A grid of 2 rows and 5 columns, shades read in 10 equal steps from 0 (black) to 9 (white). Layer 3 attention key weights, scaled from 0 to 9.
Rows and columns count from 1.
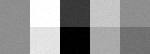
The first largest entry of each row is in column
2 2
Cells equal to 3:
0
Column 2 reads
9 8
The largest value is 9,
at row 1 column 2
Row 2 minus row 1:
0 -1 -2 -1 -1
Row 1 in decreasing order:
9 7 5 5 2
